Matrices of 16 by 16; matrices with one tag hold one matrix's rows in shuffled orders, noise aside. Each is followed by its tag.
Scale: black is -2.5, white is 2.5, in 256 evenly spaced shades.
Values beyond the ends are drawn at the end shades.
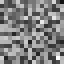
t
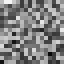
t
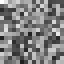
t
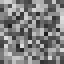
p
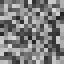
t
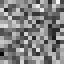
t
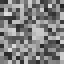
p
